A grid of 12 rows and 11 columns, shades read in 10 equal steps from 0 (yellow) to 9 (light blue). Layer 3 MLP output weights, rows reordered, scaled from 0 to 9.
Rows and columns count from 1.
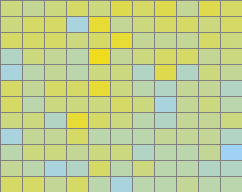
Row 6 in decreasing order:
7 7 6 5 5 5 4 3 3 3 1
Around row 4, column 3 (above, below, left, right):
3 5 4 6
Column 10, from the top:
2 4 3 5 4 5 4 5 5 5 7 6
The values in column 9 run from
3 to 7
